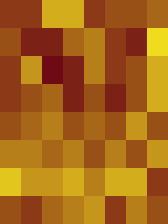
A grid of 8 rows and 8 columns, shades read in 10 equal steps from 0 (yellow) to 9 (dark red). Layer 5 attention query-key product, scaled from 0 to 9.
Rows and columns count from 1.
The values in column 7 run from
2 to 8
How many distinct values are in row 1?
4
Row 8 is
6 7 5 4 3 7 4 6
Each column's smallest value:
1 3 2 2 3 2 2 0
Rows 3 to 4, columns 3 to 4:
9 8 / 5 8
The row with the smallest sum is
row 7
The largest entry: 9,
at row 3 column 3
